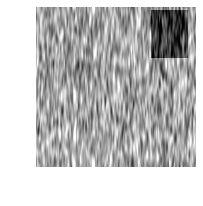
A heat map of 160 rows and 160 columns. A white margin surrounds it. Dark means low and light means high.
Average level on the scale: 60%. Grain: streaks running down. Mirror symmetry: none. Ninth with the lowest average: top right. Odd patch: lower, in the top right.
